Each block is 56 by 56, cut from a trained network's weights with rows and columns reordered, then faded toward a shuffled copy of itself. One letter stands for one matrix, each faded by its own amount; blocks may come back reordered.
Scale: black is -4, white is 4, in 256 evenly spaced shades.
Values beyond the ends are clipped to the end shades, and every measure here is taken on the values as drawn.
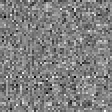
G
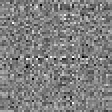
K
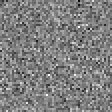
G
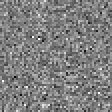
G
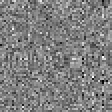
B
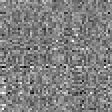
K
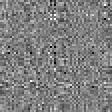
K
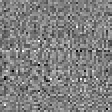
K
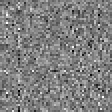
B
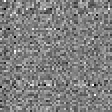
K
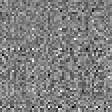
K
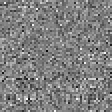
G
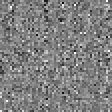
B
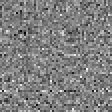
G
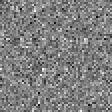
G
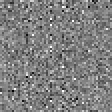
B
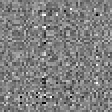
K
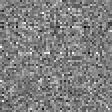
G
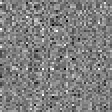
K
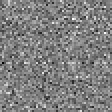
G
